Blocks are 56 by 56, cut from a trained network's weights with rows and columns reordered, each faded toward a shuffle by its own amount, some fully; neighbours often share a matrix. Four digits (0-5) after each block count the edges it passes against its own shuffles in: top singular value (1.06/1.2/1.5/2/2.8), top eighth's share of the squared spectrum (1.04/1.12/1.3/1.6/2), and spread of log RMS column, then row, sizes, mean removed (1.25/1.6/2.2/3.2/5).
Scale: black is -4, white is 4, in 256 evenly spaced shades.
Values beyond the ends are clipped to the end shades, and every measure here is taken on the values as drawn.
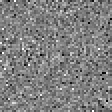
2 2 0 0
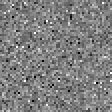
0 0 0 0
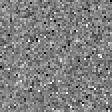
0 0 0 0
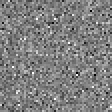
2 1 0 1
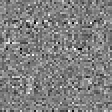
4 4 1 3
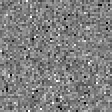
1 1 0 0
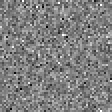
0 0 0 0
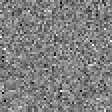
1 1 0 0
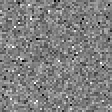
0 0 0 0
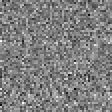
3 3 1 1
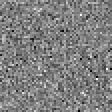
1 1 0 0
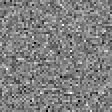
2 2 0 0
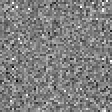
2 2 1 0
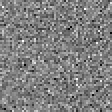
2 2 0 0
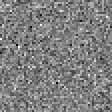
1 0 0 0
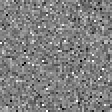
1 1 0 0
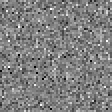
1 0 0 0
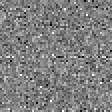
2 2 0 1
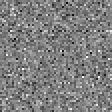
2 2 0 2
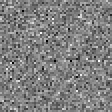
1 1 0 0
